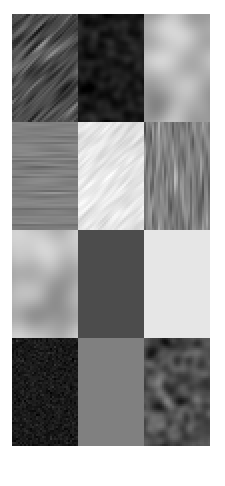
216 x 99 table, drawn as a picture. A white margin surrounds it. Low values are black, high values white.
It is made of 4 by 3 panels. Panel 1,1: low, slanting up to the right. Panel 1,2: very low, blotchy, faint in contrast. Panel 1,3: high, smooth. Panel 2,1: middling, streaked across, faint in contrast. Panel 2,2: very high, slanting up to the right, faint in contrast. Panel 2,3: middling, streaked downward. Panel 3,1: high, smooth. Panel 3,2: low, flat. Panel 3,3: very high, flat. Panel 4,1: very low, fine-grained, faint in contrast. Panel 4,2: middling, flat. Panel 4,3: low, blotchy.
